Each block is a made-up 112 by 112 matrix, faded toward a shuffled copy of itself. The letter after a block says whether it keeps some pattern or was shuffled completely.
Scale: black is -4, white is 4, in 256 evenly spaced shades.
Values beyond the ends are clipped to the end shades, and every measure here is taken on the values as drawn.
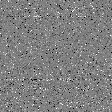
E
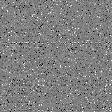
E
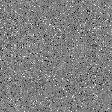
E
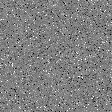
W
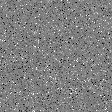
W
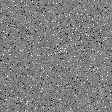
W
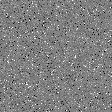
W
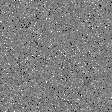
W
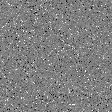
W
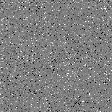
E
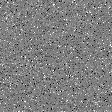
W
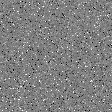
W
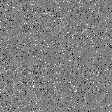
E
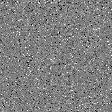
E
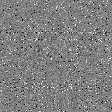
E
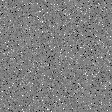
W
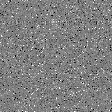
E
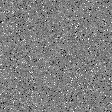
W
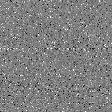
E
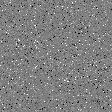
W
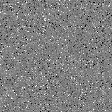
E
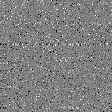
E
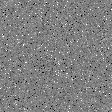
W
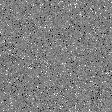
W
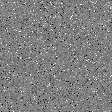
W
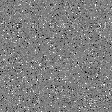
E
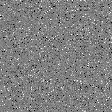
E
